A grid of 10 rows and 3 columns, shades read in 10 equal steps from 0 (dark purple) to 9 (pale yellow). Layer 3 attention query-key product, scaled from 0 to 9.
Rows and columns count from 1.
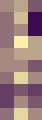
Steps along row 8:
up down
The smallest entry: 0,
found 2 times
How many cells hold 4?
5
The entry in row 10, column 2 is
8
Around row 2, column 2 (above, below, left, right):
6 5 4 0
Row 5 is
5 6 6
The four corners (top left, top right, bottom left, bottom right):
5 3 4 5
